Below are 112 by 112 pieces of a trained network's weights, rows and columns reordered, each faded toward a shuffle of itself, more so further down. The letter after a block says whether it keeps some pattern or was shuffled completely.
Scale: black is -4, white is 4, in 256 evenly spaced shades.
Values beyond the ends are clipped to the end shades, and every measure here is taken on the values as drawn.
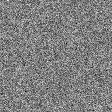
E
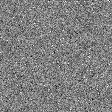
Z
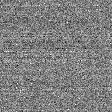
E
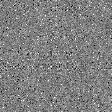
E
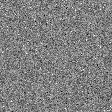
Z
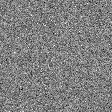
Z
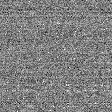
E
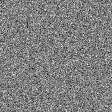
Z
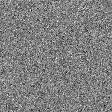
Z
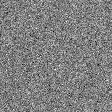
Z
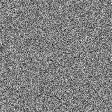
E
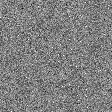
Z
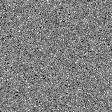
Z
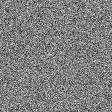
Z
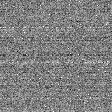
E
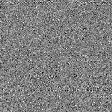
E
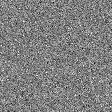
Z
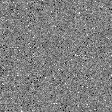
E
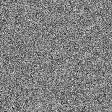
E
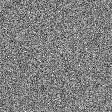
E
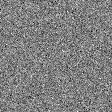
Z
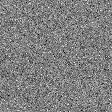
Z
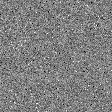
Z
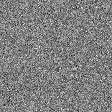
Z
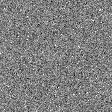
Z
